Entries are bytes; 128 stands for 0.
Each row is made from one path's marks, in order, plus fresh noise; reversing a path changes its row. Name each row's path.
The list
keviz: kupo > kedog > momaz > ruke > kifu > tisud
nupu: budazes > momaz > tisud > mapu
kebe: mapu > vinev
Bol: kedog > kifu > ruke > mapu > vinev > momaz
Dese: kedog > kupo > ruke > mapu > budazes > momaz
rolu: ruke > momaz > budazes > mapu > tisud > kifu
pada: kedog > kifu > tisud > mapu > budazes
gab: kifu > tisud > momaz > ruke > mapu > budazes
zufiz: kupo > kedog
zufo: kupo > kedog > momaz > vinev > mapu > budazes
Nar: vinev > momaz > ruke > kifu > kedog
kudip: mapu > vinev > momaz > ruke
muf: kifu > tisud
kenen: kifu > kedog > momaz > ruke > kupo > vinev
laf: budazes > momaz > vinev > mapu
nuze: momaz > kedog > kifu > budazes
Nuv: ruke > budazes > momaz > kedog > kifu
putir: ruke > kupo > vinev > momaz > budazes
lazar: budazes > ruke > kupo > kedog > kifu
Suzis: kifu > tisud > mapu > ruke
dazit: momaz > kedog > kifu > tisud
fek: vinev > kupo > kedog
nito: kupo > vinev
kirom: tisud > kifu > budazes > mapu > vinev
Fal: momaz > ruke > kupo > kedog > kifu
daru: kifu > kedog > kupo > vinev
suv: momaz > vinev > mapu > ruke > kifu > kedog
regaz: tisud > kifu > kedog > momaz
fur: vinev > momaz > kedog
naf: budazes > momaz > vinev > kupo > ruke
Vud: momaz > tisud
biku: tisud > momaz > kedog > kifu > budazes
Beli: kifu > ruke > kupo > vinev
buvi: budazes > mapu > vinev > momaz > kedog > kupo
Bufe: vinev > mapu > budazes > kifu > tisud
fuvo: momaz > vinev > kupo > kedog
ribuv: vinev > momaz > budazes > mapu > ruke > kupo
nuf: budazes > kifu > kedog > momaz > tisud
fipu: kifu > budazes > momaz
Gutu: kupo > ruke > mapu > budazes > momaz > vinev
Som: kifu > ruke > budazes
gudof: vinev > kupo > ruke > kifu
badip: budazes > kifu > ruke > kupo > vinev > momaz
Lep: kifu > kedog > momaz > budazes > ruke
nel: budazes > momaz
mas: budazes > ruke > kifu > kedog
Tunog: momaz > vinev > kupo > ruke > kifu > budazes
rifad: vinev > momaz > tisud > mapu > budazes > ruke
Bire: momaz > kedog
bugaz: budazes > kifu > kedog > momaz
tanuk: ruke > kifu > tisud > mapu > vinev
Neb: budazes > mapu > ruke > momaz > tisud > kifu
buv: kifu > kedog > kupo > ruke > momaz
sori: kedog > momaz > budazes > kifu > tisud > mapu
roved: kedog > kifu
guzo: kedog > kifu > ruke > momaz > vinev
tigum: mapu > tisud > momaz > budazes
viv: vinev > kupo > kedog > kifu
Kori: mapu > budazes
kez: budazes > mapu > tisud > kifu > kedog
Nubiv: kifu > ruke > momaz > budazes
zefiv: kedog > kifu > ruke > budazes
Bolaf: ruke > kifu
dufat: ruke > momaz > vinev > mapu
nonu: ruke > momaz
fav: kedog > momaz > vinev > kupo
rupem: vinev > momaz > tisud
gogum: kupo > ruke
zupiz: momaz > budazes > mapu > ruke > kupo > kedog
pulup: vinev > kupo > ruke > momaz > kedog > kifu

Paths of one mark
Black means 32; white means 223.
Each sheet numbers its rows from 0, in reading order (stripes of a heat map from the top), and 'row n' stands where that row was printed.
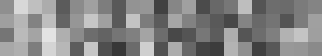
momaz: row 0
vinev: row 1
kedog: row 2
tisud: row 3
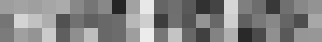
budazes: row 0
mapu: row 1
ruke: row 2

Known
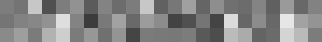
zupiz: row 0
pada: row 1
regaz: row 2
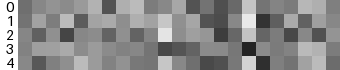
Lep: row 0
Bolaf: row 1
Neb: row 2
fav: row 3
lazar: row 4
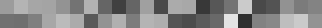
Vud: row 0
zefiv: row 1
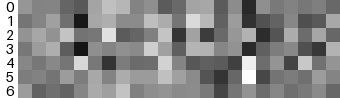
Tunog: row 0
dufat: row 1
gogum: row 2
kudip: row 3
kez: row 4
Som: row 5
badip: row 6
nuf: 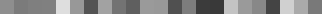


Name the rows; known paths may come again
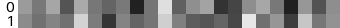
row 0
nupu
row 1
kez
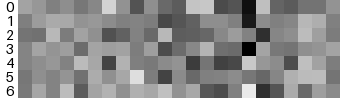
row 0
rupem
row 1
fav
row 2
Dese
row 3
fur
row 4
bugaz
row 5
kenen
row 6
Bolaf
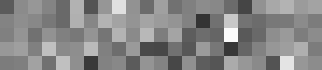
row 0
Bol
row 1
Nubiv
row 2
Suzis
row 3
fek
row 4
sori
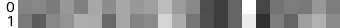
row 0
Som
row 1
mas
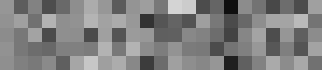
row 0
rifad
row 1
viv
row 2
buvi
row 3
Bufe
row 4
pulup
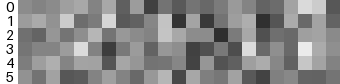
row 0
keviz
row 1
gogum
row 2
Nuv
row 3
pada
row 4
nuze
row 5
Gutu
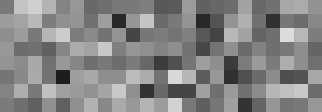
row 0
Bire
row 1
nel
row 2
regaz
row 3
badip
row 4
zufo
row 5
dufat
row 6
daru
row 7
tanuk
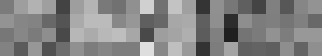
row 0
nonu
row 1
Tunog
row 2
Nar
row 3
rolu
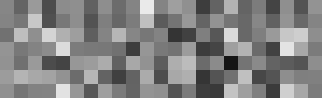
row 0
Neb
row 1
zupiz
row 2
roved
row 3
biku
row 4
ribuv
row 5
Vud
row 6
nuf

